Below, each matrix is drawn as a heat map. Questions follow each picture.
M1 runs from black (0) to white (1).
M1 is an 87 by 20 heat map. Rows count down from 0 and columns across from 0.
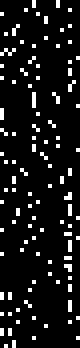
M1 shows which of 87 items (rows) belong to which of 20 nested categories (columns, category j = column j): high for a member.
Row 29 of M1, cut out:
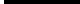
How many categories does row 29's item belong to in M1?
1
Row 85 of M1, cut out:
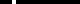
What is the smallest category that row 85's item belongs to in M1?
3
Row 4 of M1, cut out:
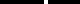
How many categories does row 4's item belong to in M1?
1
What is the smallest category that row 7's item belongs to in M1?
15
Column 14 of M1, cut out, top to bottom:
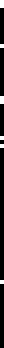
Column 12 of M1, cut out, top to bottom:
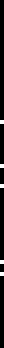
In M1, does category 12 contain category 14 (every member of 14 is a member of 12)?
no
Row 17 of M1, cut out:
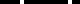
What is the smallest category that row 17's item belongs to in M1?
5
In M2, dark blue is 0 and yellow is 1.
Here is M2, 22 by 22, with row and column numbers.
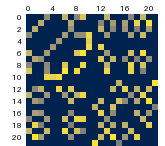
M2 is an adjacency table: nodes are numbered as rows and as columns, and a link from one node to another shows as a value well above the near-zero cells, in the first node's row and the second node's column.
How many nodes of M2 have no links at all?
0
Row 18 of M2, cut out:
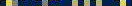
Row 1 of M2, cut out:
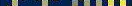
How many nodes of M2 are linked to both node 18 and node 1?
6
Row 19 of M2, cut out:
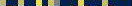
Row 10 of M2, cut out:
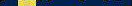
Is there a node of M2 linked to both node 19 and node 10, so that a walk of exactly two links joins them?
yes
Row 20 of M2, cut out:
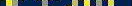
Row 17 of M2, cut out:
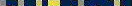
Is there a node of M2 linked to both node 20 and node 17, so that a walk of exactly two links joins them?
no
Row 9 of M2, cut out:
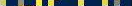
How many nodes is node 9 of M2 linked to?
7
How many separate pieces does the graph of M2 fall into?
1
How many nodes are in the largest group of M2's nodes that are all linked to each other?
8
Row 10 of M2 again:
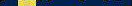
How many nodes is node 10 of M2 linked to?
3
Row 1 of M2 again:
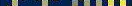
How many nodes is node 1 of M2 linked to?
7
